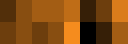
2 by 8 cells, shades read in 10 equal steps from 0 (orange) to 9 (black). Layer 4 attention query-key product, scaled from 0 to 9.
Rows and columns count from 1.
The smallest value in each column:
5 4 3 3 0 7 5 1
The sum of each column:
11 8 8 7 2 16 12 4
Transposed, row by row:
6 5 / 4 4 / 3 5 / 3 4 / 2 0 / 7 9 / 5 7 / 1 3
